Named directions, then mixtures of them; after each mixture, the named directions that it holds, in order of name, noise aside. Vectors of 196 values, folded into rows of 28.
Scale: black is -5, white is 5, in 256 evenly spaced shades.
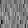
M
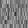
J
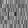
J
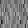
M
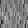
M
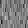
J, M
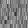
J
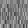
J, M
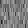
J, M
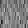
M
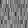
J, M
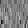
M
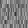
J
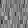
J, M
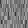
J, M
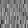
J, M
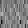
M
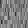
J, M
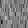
J, M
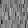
J, M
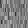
J, M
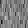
J, M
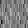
M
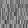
J, M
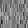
M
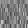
J, M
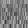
J, M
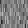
M
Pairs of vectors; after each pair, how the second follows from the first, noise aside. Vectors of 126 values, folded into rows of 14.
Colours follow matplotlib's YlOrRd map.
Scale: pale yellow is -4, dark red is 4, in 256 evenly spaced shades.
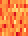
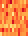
reversed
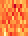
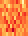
reversed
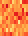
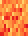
wrapped around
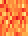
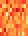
wrapped around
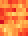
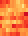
reversed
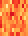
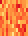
wrapped around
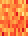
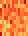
reversed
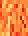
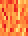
reversed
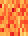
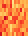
wrapped around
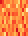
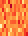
reversed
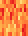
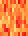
wrapped around
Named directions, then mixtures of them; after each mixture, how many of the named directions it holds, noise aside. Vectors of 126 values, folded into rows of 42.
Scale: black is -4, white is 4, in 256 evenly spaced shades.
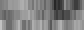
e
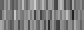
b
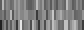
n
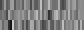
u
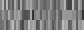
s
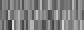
two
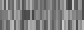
one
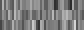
three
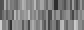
three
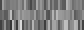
two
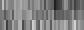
three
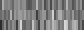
one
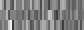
one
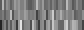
one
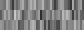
two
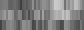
one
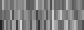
one
